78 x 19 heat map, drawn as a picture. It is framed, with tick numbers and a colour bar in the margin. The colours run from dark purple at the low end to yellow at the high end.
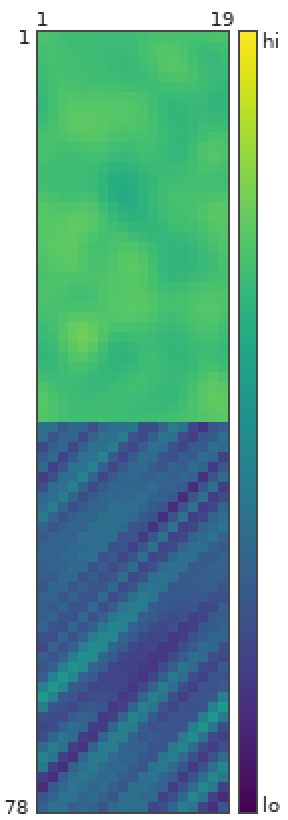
The table splits into 2 rows of 1 panel. Panel 1,1: high, blotchy, faint in contrast. Panel 2,1: low, slanting up to the right.
